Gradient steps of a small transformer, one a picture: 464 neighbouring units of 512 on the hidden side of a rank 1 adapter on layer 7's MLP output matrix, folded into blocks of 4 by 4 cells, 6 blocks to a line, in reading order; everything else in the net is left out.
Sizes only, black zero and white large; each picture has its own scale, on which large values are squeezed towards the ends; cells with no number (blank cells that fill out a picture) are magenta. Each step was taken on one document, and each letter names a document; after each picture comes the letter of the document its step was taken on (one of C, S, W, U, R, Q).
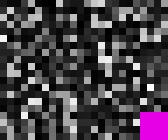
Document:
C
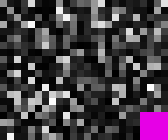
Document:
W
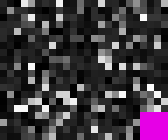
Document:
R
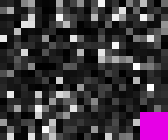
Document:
W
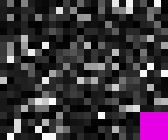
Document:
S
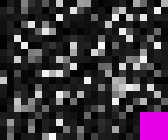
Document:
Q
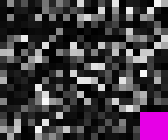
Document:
S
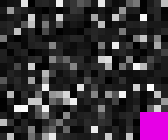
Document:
R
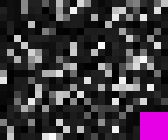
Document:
Q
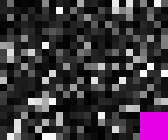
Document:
S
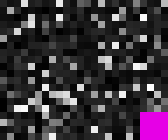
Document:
R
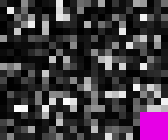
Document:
R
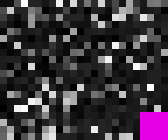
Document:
C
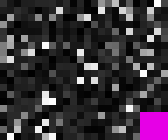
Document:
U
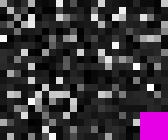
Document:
W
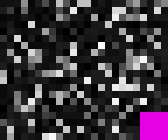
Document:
Q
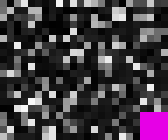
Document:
C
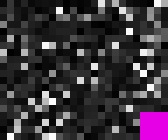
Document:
U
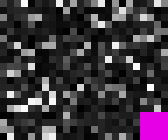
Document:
C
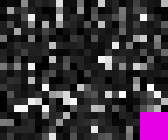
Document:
R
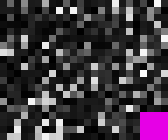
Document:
S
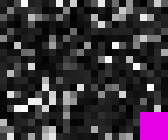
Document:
C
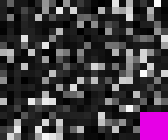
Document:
S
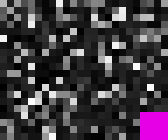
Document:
W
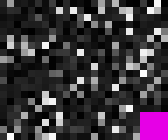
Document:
U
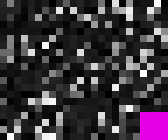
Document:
S
